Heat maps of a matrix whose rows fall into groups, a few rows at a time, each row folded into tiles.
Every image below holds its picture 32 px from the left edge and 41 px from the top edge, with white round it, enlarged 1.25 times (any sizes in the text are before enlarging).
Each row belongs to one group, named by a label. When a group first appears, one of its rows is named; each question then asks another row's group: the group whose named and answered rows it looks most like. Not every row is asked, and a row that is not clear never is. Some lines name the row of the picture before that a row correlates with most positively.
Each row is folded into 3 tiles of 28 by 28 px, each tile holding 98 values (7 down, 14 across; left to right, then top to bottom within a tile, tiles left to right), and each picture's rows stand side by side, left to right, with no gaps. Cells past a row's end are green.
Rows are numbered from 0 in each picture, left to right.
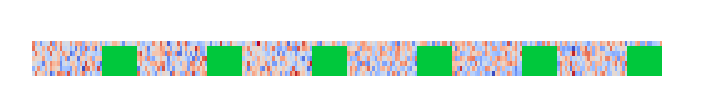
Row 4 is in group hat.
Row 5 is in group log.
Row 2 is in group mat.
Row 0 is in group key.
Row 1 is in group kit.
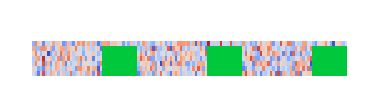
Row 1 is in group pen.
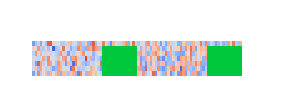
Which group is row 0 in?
mat
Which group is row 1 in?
hat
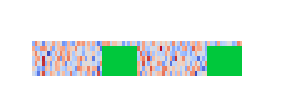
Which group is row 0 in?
pen
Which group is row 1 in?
mat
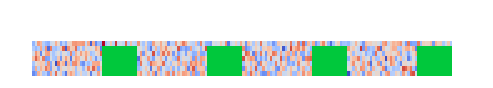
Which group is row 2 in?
log
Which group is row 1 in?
kit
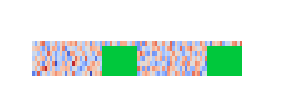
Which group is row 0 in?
mat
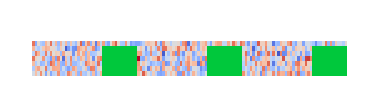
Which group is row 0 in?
key
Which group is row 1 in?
hat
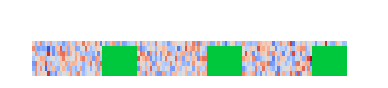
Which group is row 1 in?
log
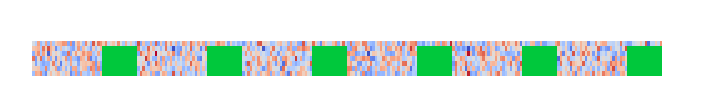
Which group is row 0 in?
key
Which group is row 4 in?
log
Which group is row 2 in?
mat
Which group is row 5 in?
kit
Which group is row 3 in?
hat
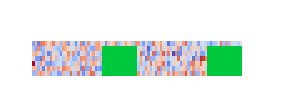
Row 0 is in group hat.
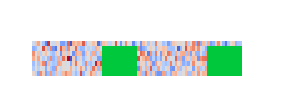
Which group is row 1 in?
log
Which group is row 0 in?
pen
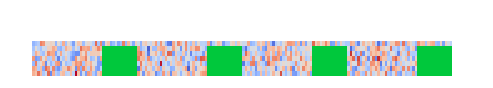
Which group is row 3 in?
pen
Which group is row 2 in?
pen
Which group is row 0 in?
hat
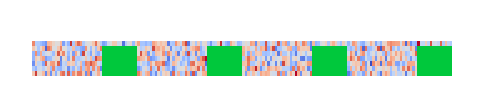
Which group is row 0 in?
kit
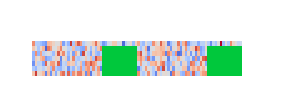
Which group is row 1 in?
kit
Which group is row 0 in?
kit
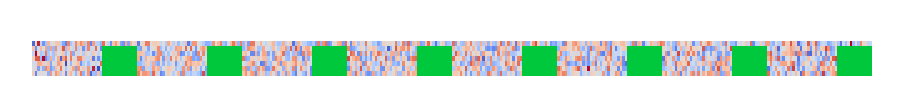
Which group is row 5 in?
hat
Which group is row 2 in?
hat
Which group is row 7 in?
kit
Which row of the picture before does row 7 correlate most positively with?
1
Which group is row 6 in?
kit
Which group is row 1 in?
hat
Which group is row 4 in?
key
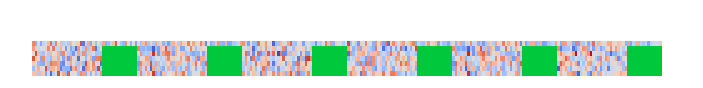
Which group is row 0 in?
key
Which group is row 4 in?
log
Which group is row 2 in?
kit
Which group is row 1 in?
log
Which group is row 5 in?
log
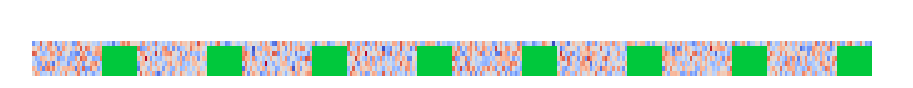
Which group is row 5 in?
pen
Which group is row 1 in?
log
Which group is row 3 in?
key
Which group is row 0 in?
hat
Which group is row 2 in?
log
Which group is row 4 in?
hat
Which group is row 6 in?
log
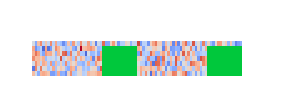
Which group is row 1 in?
key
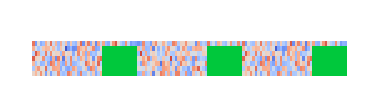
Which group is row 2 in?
key
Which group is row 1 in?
mat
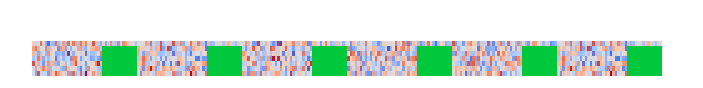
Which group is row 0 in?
mat
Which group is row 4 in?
key
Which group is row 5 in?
mat
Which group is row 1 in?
mat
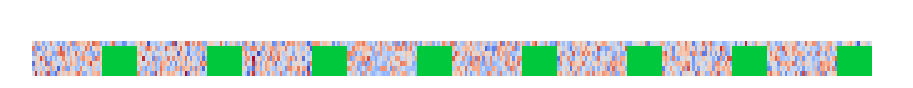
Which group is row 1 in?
pen
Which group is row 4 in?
key
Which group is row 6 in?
kit
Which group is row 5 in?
kit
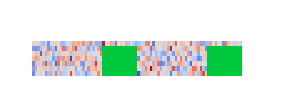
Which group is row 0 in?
pen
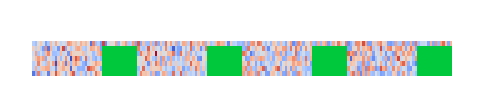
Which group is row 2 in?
hat
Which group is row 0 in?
mat
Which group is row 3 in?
hat
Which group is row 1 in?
key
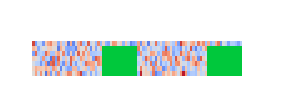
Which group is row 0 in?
key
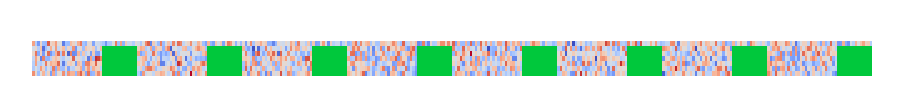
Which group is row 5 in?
pen
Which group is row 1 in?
mat
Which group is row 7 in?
hat
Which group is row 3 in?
hat
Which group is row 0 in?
kit
